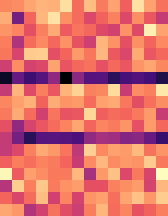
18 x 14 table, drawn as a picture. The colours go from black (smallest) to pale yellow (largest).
The ninth with the highest average is the bottom right. On average the colour sits 70% of the way up the scale. Most values sit high, with a long tail of low ones. Rows 7 and 12 stand out from the rest. No overall slope runs across the table.
